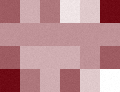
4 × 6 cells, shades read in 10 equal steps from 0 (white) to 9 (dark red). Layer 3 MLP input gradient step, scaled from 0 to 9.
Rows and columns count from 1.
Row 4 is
9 5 3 6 2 0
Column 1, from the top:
6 4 6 9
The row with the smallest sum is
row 2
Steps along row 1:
down up down up up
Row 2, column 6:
4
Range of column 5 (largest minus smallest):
2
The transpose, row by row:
6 4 6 9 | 3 4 3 5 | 5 4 3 3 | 1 4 3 6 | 2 4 4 2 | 9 4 6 0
